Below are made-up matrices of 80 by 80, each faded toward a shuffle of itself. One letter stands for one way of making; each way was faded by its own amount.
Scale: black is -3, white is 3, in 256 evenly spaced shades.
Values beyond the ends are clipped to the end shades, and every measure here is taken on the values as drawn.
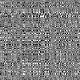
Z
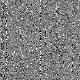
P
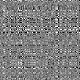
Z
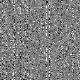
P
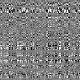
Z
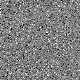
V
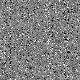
V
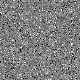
V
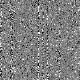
P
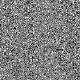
P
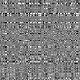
Z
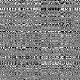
Z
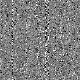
P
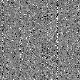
P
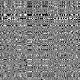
Z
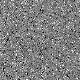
V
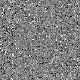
V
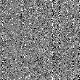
P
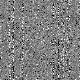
P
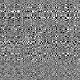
Z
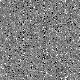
V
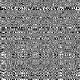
Z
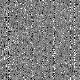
P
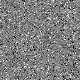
V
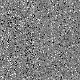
V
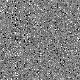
V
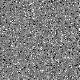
V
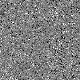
V
